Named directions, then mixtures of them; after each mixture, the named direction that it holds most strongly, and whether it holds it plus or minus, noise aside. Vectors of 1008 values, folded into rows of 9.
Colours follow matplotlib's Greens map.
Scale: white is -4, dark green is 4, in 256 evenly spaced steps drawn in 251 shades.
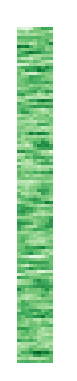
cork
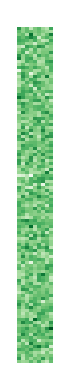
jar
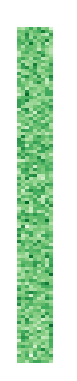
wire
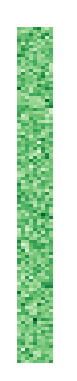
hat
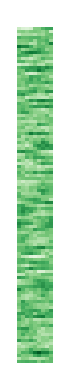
cork, plus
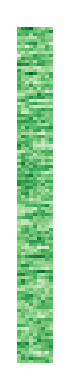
cork, minus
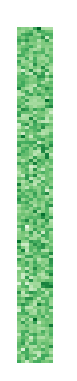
hat, plus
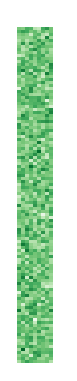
hat, minus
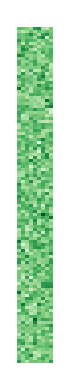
hat, plus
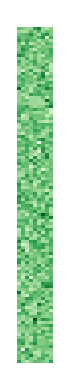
hat, plus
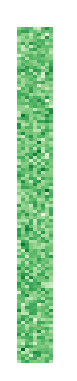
hat, minus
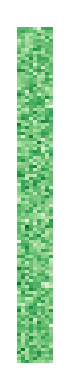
hat, minus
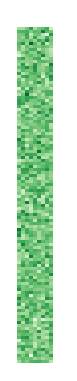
wire, plus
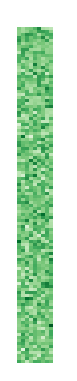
hat, plus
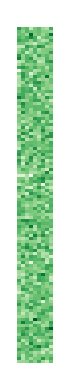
jar, plus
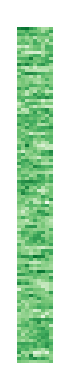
cork, minus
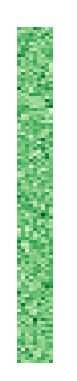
hat, plus
